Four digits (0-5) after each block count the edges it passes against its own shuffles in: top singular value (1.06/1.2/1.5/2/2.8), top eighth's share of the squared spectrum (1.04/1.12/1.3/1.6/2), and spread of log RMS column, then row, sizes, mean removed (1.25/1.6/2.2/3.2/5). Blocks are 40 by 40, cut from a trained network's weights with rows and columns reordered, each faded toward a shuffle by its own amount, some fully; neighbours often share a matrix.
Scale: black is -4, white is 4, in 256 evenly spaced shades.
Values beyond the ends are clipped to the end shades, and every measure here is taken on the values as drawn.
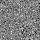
0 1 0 0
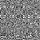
3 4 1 2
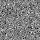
1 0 0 0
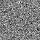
0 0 0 0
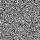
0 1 0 0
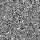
0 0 0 0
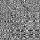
4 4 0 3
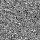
1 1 0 0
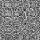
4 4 0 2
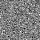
0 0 0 0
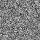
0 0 0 0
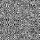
3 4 2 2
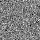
1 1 0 0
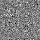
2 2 1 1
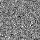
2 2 0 0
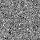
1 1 0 0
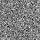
1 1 0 0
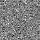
2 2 1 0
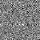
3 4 2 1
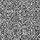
3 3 1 1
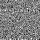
3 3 0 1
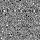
2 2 0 0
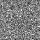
2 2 0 0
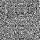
3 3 1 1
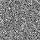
2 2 0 0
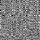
3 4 1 2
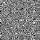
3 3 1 1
